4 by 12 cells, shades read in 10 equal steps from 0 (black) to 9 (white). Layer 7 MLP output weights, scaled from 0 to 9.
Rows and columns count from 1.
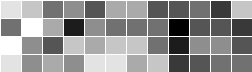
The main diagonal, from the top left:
8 9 3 5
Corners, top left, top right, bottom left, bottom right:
8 7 8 4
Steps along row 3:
down down up down up same down down up same down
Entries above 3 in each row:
8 7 9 10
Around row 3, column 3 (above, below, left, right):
6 6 5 7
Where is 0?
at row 2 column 9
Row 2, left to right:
4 9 6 1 5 4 4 4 0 3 3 2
